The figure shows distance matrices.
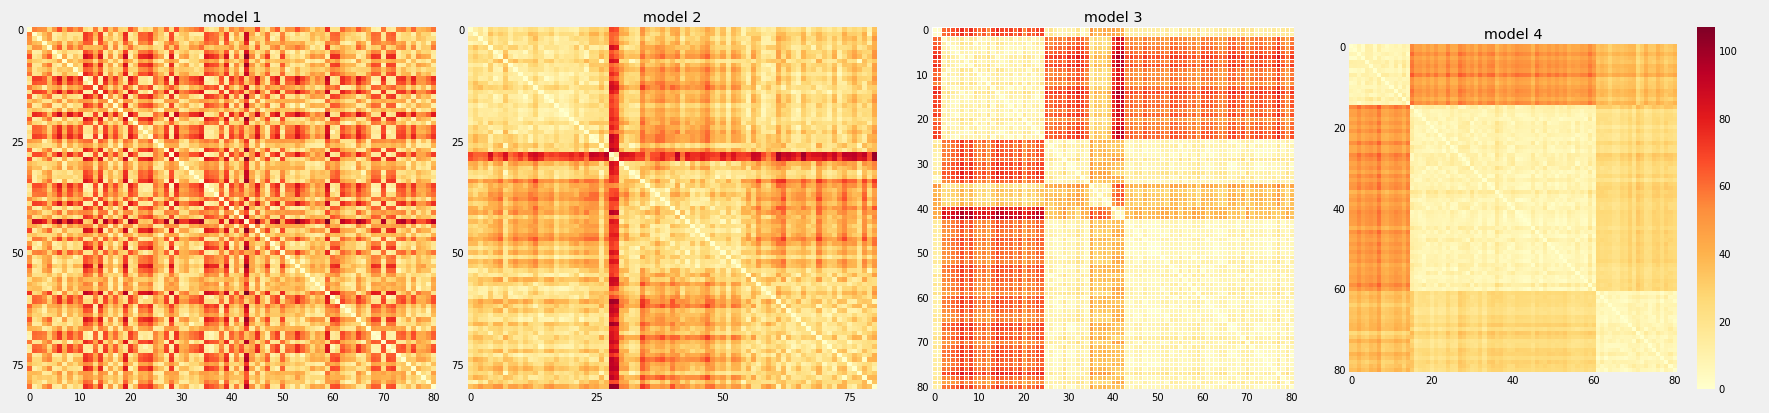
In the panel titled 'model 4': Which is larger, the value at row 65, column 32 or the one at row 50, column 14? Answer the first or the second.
the second
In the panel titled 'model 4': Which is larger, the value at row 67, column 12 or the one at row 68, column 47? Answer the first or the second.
the first
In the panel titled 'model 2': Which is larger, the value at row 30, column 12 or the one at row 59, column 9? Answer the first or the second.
the first
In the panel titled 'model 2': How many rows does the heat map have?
81
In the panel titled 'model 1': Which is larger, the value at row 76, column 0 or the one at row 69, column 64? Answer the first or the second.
the first
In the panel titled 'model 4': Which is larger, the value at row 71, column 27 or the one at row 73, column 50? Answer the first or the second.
the first
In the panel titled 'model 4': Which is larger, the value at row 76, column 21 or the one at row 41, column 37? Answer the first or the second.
the first
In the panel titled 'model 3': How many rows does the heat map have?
81
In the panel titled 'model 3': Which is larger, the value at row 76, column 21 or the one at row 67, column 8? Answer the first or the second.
the second
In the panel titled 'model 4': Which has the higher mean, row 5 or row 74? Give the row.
5
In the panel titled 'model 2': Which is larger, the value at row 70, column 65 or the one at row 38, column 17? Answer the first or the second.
the second
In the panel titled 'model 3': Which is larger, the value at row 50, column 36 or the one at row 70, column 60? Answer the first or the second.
the first
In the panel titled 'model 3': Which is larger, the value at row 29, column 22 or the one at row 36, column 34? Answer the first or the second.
the first
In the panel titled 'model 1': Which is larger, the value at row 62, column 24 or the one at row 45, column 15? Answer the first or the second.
the first
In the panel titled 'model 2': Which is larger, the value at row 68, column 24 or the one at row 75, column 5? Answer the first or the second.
the second
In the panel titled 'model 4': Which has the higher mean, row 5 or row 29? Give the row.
5
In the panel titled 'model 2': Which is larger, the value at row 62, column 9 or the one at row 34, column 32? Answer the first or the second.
the second
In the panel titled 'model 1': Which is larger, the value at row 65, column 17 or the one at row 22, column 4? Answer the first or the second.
the second
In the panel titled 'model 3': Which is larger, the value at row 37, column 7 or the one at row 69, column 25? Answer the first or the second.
the first
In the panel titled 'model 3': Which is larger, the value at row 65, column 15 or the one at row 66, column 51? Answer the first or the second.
the first
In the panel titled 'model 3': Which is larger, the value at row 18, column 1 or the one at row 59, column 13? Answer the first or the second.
the first
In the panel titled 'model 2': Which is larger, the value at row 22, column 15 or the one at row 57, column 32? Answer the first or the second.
the second
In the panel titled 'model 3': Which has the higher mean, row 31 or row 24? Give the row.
24
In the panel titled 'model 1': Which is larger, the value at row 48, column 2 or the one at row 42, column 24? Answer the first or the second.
the second
